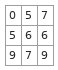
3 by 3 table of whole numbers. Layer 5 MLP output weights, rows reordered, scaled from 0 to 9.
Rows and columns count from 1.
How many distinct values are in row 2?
2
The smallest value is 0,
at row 1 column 1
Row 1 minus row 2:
-5 -1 1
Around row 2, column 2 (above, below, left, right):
5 7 5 6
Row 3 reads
9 7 9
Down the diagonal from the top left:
0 6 9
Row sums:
12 17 25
